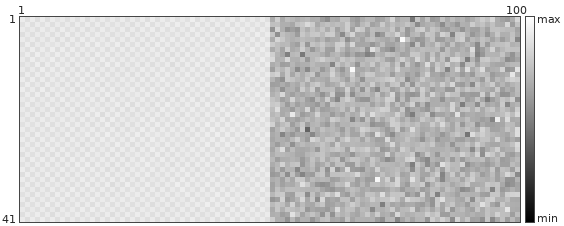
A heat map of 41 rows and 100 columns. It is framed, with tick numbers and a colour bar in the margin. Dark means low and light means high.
The table splits into one row of 2 panels. Panel 1,1: very high, checkered, faint in contrast. Panel 1,2: high, fine-grained.
